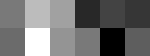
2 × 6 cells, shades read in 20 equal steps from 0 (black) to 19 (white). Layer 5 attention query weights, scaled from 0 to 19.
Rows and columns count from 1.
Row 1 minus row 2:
1 -5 1 -6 5 -3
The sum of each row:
47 54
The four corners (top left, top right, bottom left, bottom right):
9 4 8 7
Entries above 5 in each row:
3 5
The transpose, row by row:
9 8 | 14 19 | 12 11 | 3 9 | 5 0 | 4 7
